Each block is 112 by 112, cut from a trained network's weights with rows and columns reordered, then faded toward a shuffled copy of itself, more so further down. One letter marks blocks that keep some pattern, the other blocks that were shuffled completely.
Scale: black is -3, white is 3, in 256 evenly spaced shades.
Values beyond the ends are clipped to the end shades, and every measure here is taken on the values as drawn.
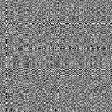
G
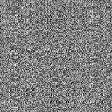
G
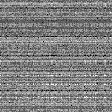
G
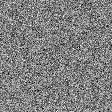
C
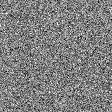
C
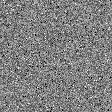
C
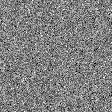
C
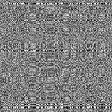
G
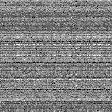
G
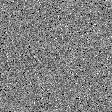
C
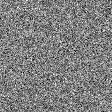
C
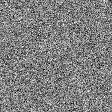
C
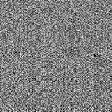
G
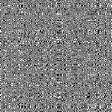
G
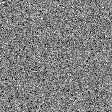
C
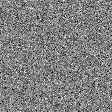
C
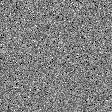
C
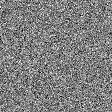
C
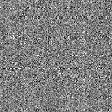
G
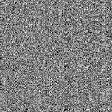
G
